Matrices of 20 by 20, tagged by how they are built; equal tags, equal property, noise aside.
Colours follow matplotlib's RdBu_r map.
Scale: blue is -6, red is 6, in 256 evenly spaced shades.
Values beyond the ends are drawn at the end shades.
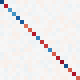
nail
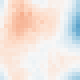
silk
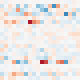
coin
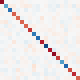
nail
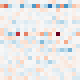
coin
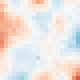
silk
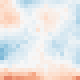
silk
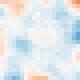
silk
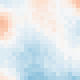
silk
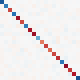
nail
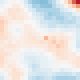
silk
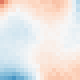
silk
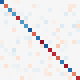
nail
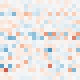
coin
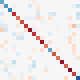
nail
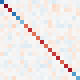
nail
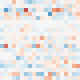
coin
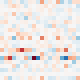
coin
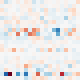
coin
